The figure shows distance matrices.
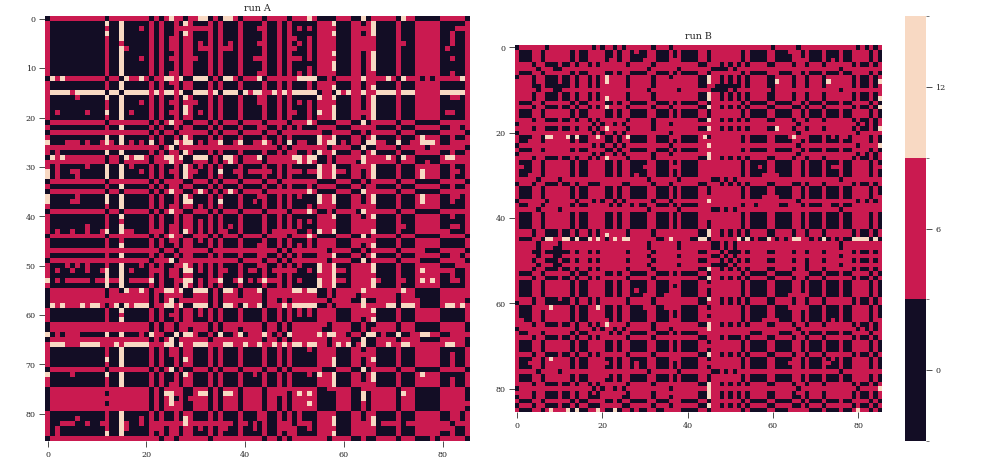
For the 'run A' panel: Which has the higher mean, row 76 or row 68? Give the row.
76
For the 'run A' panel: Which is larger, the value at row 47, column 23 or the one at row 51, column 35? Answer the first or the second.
the second
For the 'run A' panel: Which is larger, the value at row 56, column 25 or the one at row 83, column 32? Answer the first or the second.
the first
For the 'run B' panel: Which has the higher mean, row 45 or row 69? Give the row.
45
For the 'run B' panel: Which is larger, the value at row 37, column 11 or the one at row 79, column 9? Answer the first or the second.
the first
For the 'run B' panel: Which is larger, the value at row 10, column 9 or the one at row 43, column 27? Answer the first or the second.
the second
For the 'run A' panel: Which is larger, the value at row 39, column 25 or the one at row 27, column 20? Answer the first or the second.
the first
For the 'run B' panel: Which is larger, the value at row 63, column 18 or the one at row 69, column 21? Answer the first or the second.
the first
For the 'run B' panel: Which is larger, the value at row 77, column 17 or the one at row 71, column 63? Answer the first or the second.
the first
